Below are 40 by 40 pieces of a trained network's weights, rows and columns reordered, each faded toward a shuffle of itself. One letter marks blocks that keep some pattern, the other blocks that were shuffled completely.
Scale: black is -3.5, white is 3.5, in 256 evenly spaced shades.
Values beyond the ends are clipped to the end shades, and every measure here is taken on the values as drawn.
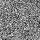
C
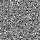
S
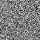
C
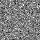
S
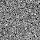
S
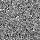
S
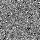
S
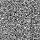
S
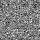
S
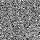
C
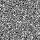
S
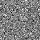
C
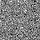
C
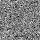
S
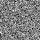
S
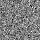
S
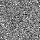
C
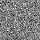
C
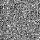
C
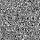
C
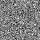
S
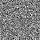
C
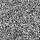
S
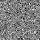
C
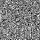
C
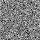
S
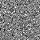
C
